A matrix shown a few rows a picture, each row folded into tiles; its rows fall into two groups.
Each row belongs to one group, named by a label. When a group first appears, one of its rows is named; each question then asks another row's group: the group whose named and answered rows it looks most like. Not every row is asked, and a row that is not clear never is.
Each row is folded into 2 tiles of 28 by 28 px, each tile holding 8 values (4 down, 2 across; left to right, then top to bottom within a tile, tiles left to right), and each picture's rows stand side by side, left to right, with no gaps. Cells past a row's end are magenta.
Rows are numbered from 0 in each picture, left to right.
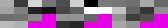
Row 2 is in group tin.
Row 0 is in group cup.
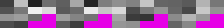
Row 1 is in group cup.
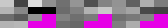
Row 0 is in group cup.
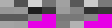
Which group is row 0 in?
cup
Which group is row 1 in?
cup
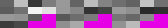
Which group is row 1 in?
cup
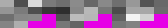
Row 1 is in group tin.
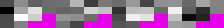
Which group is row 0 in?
tin
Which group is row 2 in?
tin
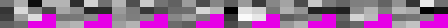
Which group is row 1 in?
cup
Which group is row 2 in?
cup
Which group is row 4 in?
tin
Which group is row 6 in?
tin
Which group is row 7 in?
cup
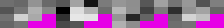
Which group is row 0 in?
tin
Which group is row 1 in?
tin
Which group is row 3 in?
tin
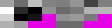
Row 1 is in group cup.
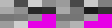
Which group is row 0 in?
cup
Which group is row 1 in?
cup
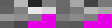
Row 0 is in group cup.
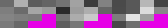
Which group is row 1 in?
tin
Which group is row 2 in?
tin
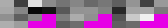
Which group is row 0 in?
cup
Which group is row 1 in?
tin
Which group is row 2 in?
tin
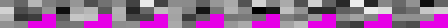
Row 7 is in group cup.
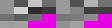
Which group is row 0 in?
cup
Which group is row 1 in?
cup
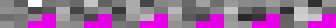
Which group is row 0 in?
cup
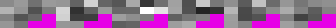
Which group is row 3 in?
cup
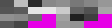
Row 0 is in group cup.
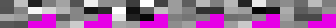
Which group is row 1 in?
cup
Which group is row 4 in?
cup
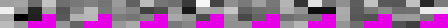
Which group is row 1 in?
tin
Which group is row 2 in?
cup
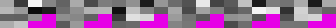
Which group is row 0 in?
cup
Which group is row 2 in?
tin
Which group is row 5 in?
tin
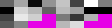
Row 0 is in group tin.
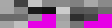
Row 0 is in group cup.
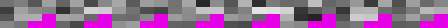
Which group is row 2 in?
cup
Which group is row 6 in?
tin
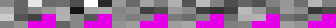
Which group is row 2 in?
cup
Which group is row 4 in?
tin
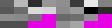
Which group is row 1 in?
cup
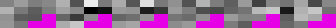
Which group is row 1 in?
cup
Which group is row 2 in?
cup
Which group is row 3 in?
cup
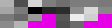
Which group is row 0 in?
cup
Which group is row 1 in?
tin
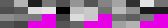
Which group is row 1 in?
tin
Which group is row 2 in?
cup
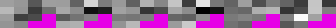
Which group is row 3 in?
cup
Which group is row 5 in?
tin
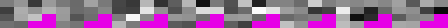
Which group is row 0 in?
tin
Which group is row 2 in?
tin
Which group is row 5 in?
cup
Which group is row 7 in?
cup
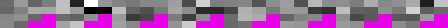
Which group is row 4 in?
tin
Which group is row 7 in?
tin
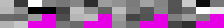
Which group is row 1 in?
tin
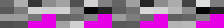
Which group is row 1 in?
cup
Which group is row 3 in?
cup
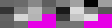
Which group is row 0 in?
tin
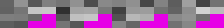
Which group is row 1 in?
tin
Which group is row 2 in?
tin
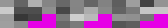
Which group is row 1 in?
tin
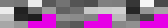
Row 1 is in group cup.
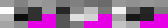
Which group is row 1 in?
tin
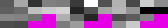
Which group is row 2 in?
cup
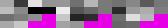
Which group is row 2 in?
tin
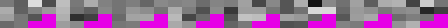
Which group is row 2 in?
tin
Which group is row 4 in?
tin
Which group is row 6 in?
tin
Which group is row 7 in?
cup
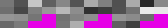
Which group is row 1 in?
cup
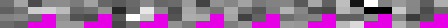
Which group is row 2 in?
tin
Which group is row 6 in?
cup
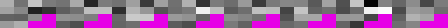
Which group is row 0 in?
cup
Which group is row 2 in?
tin
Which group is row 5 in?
tin
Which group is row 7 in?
tin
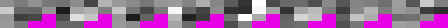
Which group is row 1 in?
tin
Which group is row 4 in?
tin
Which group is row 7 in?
cup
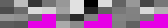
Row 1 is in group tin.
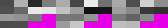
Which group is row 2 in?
cup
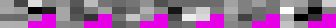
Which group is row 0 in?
cup
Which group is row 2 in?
tin
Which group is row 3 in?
tin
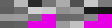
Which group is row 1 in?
cup
